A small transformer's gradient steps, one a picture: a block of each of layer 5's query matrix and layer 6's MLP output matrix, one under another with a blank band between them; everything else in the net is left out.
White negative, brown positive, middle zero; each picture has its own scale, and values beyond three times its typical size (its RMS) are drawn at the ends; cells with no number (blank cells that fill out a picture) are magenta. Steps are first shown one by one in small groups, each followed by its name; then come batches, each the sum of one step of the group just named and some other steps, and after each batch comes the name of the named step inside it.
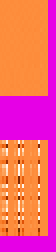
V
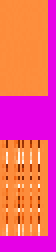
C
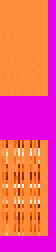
C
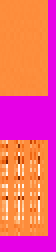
V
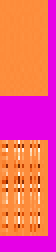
C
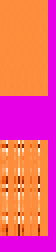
V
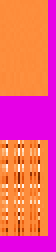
V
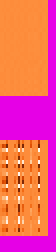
C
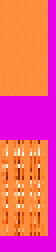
C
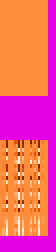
C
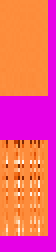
C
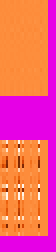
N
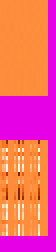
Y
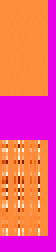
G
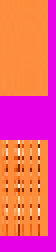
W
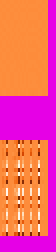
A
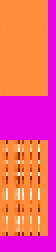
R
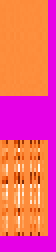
A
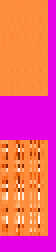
N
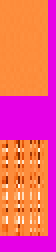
R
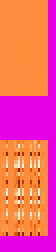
A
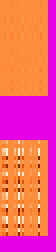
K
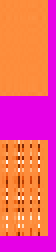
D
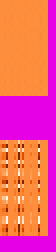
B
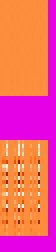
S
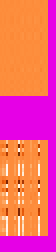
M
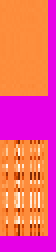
S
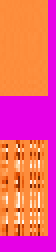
B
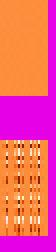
D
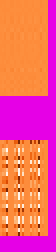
K
